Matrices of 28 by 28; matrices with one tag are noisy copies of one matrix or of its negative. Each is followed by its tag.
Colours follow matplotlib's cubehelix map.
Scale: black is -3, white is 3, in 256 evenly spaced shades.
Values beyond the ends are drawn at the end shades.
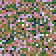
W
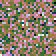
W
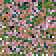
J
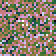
W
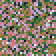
J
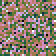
W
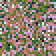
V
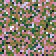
J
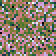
V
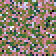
J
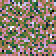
J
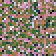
J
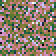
V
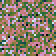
W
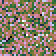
W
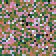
W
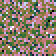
J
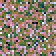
V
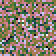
W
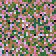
W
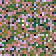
W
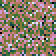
V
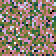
J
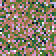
V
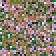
V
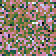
V
